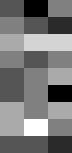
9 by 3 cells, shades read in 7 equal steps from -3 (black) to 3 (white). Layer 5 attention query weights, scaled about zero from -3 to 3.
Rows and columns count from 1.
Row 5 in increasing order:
-1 0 1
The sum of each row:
-4 -3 5 -1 0 -4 2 4 -4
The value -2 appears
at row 2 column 3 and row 9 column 3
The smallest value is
-3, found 2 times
